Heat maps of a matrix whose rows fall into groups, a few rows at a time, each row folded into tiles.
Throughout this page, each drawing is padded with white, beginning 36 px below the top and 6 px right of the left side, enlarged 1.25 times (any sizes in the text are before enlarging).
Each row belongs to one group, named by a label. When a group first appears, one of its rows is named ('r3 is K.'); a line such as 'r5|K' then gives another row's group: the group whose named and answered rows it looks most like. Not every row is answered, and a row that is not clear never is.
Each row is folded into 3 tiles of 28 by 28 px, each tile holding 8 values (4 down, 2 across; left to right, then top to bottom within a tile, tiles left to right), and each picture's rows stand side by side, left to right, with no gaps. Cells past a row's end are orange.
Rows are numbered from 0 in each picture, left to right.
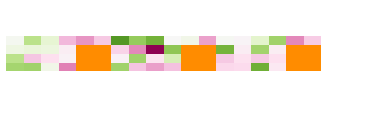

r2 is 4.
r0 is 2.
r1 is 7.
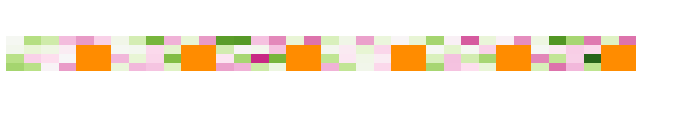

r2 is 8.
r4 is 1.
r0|2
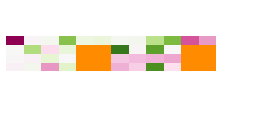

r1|4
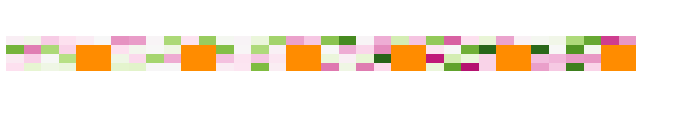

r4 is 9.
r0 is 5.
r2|4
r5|4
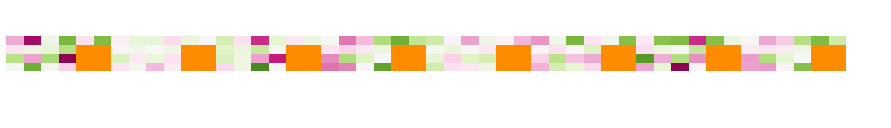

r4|1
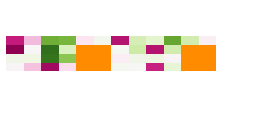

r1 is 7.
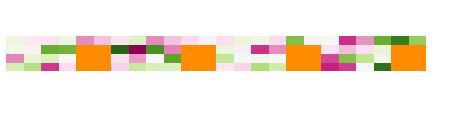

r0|9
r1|5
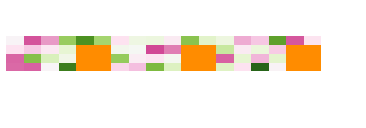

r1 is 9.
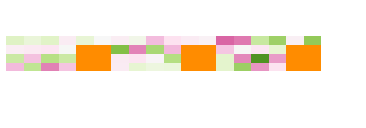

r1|5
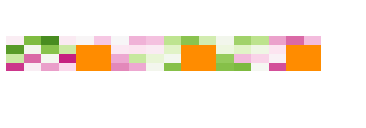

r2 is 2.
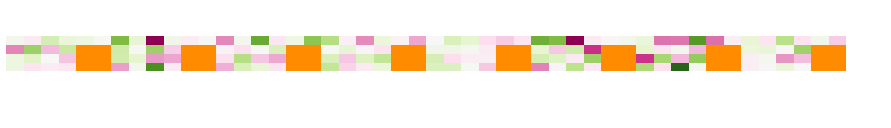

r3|1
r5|8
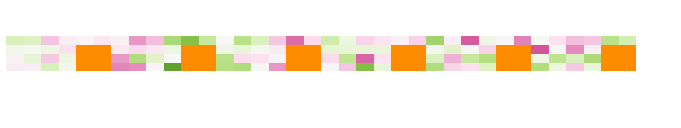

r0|8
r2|2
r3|8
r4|1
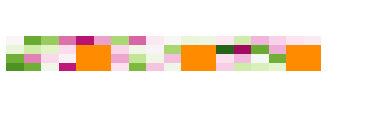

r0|2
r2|5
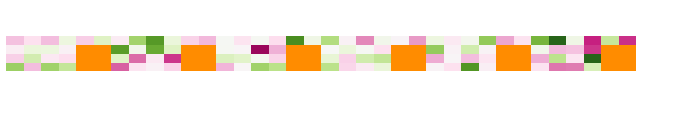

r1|4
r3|1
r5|8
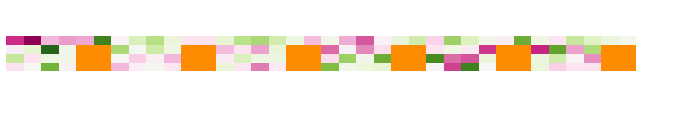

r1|4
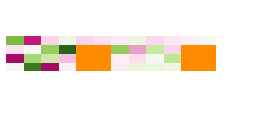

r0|9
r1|5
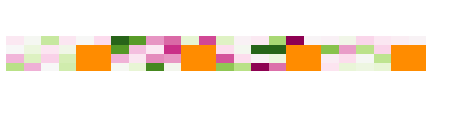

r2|9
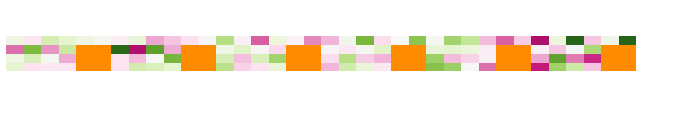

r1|5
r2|1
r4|2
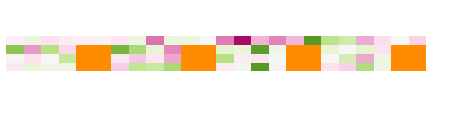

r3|8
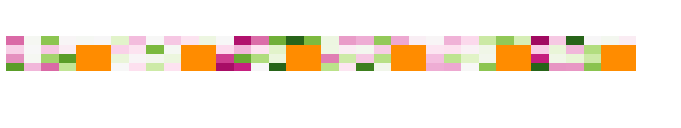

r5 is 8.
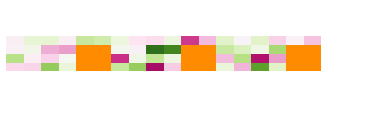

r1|9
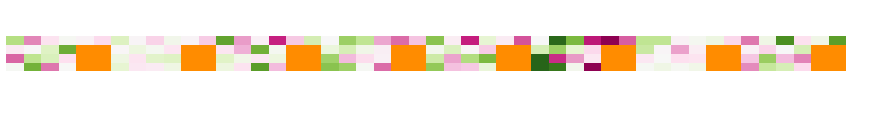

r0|9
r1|1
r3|2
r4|1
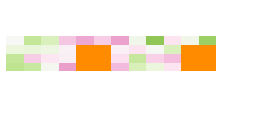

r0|2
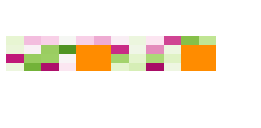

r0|9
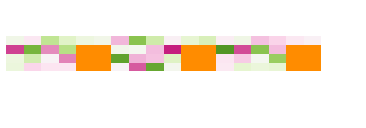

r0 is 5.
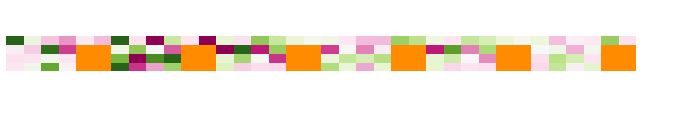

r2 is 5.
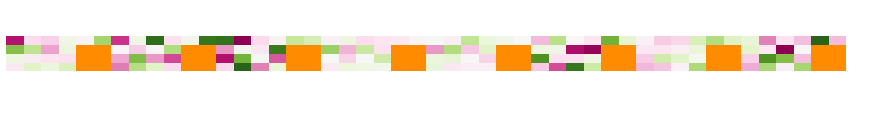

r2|9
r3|5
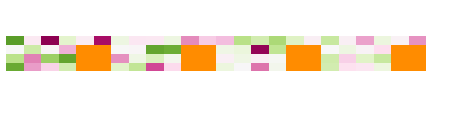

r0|1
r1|9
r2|7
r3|1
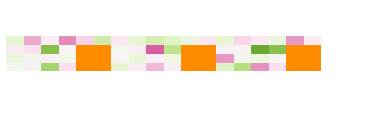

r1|7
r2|9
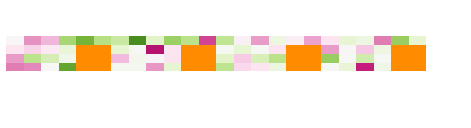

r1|7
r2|1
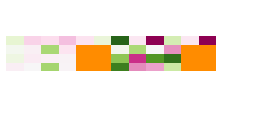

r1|1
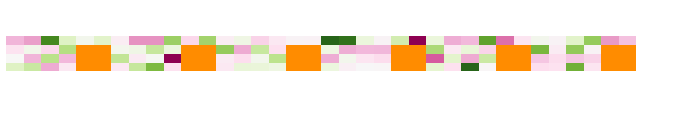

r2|5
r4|4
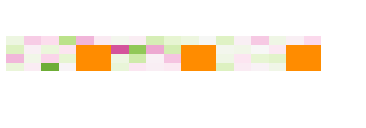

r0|4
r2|1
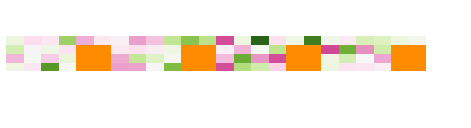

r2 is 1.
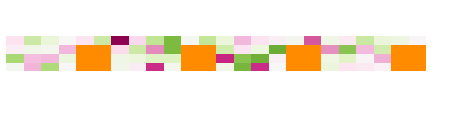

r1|7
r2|9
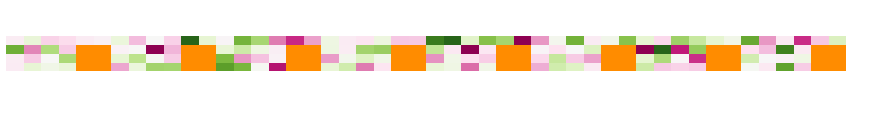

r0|5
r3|9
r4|7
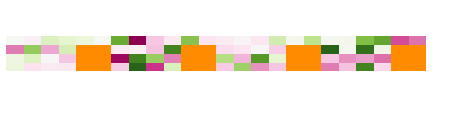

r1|9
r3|4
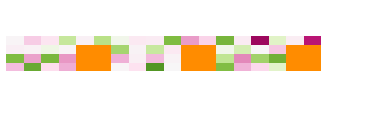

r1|4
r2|1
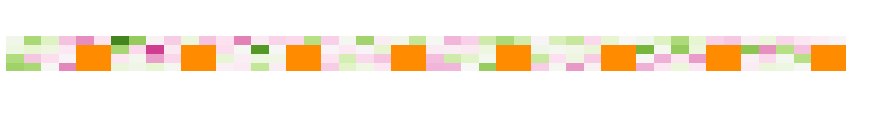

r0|2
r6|4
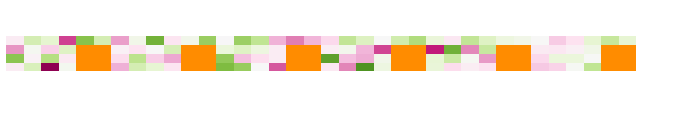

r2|2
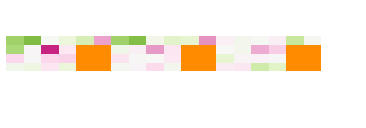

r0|7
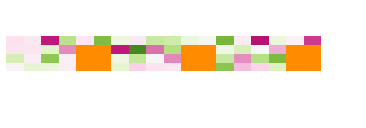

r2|1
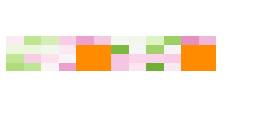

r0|2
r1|4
